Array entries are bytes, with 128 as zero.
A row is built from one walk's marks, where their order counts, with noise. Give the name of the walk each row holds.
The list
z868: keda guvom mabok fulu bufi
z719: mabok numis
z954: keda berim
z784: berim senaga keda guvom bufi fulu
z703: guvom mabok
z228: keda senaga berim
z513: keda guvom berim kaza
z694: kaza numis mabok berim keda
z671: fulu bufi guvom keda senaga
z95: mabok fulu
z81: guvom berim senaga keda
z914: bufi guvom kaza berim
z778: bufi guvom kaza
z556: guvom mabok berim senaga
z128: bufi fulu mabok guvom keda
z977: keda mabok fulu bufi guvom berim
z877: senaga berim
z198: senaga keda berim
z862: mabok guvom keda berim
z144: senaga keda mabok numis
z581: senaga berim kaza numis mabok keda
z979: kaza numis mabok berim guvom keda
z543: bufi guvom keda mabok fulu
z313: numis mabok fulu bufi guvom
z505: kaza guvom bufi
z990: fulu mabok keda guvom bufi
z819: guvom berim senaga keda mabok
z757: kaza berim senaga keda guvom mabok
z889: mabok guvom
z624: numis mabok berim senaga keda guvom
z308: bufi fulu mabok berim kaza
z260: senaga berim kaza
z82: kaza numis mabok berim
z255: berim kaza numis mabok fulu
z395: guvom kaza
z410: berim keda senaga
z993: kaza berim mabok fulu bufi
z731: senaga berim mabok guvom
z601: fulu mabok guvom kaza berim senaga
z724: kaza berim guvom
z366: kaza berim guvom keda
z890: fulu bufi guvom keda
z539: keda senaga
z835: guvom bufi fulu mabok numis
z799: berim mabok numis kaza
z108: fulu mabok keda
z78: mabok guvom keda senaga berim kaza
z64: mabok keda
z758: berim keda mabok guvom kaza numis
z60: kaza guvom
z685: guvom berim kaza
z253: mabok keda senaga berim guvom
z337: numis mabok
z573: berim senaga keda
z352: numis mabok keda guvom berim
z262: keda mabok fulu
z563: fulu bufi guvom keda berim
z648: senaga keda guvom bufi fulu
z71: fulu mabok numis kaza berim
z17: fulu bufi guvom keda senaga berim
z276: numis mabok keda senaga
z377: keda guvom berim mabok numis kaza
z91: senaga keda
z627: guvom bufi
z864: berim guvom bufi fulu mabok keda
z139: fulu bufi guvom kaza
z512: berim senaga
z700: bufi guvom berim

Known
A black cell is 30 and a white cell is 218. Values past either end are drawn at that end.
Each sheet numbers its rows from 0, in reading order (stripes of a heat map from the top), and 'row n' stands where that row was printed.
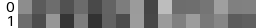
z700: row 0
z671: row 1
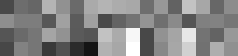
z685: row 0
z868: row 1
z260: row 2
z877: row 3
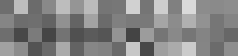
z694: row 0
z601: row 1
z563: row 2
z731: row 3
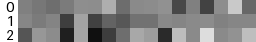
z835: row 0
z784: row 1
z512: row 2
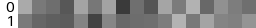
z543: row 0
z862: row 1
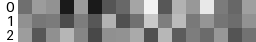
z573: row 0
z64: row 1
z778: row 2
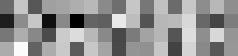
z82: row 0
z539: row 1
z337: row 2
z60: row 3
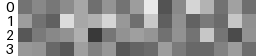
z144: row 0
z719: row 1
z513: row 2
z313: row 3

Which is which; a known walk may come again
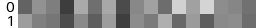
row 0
z276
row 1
z128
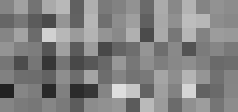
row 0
z758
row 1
z556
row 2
z799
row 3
z868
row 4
z17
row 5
z601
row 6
z954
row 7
z914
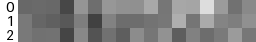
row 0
z819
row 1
z862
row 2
z977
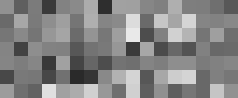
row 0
z108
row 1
z581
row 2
z144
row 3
z139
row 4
z784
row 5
z198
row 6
z719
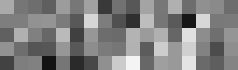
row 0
z543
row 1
z627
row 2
z366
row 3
z253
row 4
z228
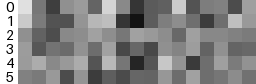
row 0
z889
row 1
z95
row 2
z308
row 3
z990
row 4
z505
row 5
z648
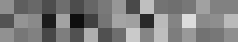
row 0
z700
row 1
z512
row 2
z64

